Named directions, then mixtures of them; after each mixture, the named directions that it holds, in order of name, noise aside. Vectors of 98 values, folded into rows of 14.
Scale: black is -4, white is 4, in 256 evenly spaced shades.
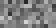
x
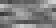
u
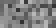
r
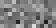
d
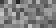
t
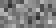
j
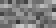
d, u, x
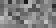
r, x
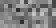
r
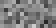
d, t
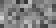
t, x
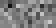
j, r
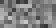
j, t, x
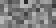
r, x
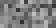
r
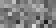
d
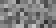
d, t
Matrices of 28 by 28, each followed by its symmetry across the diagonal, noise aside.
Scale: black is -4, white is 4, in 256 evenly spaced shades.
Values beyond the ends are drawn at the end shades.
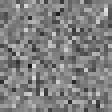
neither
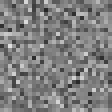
antisymmetric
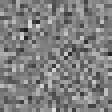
antisymmetric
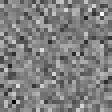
antisymmetric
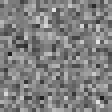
antisymmetric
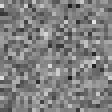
neither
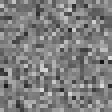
neither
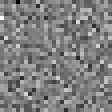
antisymmetric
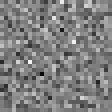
antisymmetric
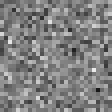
neither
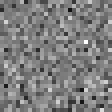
neither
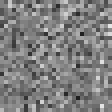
neither
